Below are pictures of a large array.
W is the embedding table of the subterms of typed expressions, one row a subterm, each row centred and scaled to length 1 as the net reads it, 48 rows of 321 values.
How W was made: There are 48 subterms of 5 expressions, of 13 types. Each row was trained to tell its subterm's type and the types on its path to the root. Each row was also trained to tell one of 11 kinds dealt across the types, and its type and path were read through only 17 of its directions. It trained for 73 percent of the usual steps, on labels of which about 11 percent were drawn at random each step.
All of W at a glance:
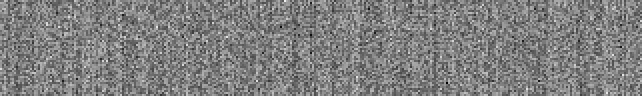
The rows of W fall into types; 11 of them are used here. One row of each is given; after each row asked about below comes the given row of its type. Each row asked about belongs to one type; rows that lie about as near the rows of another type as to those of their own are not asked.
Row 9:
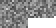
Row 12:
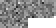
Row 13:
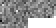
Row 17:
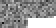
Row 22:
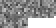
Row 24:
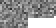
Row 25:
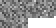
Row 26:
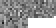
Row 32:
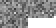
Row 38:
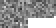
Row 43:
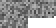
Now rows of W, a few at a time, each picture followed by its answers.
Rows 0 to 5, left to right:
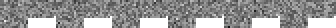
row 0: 38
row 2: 12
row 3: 17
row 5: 32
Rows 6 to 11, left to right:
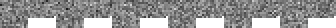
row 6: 13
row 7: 38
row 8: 17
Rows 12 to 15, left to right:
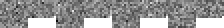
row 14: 43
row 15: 24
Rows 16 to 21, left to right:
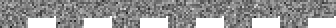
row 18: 25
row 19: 38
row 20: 25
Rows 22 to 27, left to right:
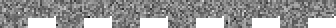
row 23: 9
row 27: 43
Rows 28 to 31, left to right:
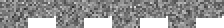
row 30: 25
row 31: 12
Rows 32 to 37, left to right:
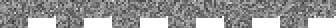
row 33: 32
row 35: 26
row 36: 43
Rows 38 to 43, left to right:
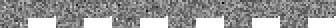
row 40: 9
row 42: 43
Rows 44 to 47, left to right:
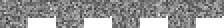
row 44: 17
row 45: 17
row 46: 32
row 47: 32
